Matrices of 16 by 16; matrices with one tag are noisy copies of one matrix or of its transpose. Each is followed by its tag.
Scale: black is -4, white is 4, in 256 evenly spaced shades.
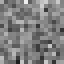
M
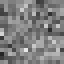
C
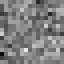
C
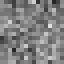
C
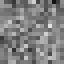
C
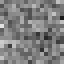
M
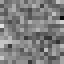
M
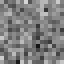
M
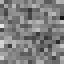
M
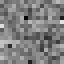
M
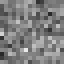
C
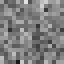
M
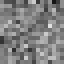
C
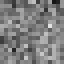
C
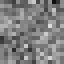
C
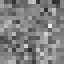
C
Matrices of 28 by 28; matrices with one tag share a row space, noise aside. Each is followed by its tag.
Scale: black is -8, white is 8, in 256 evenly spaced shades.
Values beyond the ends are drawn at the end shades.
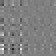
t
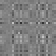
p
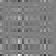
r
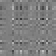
p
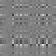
p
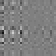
t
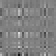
r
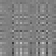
p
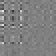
t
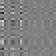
t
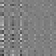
t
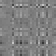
p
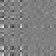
t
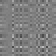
p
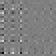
t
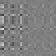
t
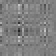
r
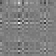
r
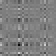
r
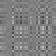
p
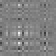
r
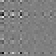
t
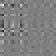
t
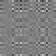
p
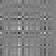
r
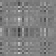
r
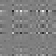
p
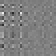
t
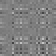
p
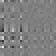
t
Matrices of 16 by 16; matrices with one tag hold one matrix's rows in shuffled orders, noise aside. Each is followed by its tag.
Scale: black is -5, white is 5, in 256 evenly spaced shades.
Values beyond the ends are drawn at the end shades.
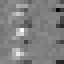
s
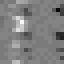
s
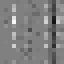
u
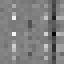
u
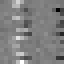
s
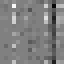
u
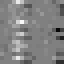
s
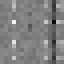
u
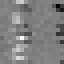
s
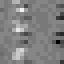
s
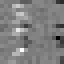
s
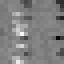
s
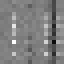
u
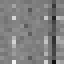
u
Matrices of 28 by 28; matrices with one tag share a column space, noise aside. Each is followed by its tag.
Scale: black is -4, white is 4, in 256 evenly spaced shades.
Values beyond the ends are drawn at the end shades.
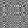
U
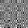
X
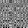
X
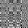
X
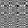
U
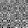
X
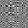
U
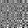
X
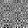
X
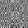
X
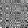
X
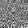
X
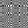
U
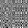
X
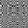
U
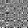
X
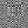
U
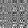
X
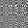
U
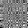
X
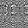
U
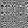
U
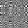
U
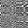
U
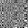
X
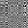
U
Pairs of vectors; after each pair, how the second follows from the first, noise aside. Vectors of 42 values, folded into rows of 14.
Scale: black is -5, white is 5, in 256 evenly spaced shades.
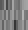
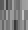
copied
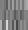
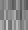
sign-scrambled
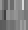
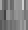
copied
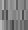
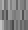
copied
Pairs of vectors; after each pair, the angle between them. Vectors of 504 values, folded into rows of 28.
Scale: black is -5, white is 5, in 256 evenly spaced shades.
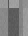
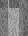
nearly opposite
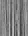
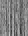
nearly parallel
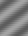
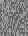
orthogonal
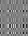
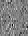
partly aligned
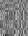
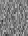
partly aligned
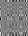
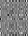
nearly parallel
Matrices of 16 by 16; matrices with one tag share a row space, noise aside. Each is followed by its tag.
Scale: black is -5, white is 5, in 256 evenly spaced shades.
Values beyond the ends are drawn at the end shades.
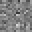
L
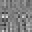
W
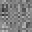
W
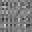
W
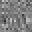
W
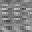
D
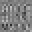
W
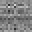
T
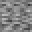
D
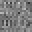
W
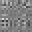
W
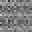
T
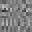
W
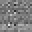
T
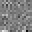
W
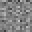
L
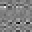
L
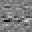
D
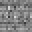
T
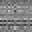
T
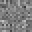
W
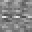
D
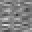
D
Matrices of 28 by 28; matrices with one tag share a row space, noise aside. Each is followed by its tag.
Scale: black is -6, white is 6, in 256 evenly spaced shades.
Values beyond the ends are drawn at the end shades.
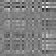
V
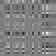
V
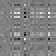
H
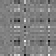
H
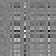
H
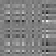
V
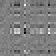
H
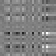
V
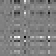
H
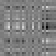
V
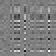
H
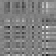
V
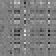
H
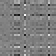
H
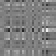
V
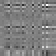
V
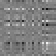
V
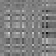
V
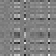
H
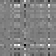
H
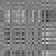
V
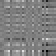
V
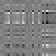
V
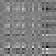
V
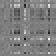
H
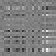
V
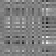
V
